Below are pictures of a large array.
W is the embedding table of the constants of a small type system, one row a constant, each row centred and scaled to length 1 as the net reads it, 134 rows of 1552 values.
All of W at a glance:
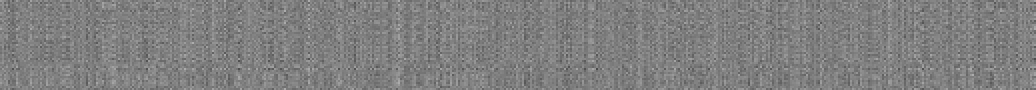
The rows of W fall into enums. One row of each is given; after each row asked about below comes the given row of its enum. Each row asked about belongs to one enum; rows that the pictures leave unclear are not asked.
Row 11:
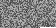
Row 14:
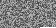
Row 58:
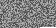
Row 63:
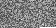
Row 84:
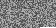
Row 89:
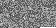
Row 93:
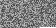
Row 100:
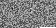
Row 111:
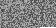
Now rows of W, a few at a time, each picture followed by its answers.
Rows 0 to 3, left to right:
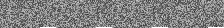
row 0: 84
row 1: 93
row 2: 93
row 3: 11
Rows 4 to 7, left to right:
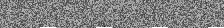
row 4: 84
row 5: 11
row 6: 111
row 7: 14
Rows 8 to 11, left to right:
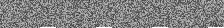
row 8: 58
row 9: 84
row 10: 58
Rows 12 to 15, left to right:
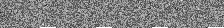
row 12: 63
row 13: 84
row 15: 89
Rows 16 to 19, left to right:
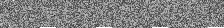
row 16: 89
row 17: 84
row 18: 11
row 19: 93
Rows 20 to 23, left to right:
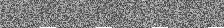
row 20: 93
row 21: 93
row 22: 63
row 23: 84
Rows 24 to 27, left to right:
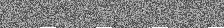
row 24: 58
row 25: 89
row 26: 100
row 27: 84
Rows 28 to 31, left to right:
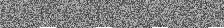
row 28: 93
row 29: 111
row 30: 11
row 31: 14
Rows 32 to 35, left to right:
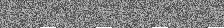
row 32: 84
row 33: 89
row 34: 84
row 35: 89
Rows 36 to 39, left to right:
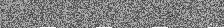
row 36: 111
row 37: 84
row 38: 58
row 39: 63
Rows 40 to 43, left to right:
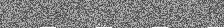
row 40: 58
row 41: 63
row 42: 58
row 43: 93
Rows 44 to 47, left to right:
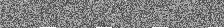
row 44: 93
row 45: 11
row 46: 89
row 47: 111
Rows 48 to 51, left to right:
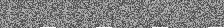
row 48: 84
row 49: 84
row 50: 11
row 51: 58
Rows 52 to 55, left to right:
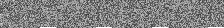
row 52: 89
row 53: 111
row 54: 84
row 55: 111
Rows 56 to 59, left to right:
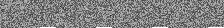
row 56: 111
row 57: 89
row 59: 58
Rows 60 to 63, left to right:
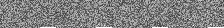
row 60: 58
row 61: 63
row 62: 11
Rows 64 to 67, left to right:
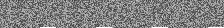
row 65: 84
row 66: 93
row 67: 58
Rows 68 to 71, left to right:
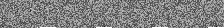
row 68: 100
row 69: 11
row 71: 11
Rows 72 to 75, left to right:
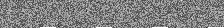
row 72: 84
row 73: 100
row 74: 58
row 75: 89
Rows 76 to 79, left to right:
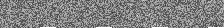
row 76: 84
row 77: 58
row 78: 63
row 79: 11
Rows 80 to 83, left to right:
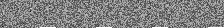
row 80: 100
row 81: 84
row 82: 14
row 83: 58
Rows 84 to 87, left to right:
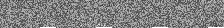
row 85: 63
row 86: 58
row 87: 11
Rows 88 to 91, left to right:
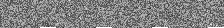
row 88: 11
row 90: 14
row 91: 63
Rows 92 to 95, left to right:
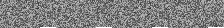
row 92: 14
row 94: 14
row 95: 11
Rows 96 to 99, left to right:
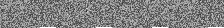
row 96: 111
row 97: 100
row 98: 11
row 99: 111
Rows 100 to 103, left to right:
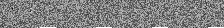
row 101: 111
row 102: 84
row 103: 14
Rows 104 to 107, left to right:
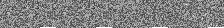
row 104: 14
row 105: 14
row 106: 111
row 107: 63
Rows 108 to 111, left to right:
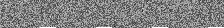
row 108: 93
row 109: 58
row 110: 100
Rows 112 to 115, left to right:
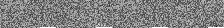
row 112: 111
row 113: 63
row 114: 111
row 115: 11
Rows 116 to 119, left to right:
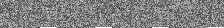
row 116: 89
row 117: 93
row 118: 89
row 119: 111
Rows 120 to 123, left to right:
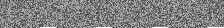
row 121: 111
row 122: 58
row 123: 93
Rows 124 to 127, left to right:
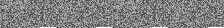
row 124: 111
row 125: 58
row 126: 111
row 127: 58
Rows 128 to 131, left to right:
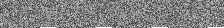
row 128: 89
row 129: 93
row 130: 100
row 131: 63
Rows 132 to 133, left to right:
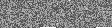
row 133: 89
